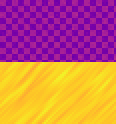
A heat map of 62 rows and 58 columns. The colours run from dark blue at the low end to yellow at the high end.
The table splits into 2 rows of 1 panel. Panel 1,1: low, checkered. Panel 2,1: very high, slanting up to the right, faint in contrast.
